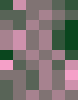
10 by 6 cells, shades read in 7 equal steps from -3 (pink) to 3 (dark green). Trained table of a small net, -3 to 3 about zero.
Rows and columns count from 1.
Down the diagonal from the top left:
2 1 -1 -1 2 2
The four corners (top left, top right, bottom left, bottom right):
2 2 1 0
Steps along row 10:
down down up down up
